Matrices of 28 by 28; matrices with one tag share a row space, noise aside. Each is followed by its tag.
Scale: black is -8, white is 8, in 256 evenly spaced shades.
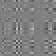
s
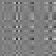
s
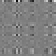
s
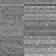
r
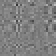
s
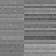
r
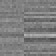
r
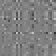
s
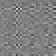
s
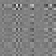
s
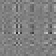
s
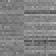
r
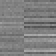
r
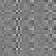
s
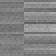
r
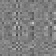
s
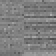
r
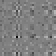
s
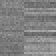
r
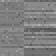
r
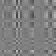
s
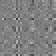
s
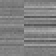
r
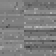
r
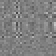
s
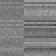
r
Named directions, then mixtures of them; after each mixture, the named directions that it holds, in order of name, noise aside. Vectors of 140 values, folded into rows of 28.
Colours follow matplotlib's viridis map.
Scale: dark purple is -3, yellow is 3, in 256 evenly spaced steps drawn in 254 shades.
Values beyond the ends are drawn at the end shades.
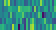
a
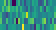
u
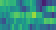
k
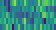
a, k, u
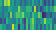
a, k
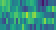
k, u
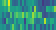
a, k, u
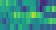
k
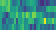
k, u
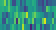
k, u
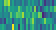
a, k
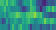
k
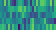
a, k, u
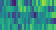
a, k, u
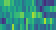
a, k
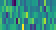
u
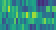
k, u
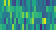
a, k, u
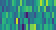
a, k, u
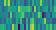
a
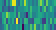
u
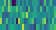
u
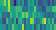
a, k, u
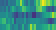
k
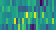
a, k, u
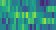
k, u
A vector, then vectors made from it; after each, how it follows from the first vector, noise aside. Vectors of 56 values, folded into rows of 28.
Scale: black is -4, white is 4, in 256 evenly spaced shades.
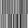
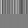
partly zeroed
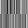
reversed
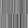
shrunk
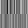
reversed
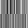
reversed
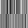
reversed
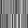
negated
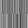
shrunk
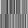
reversed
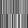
negated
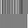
partly zeroed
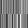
negated
